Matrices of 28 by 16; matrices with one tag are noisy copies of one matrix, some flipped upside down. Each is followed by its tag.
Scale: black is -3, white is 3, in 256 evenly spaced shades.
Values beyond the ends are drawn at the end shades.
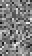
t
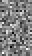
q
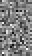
q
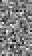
q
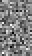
q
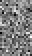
t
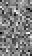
t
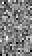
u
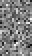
t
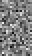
q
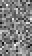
t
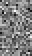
t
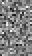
q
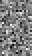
q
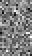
t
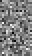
q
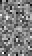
u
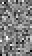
u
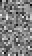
u
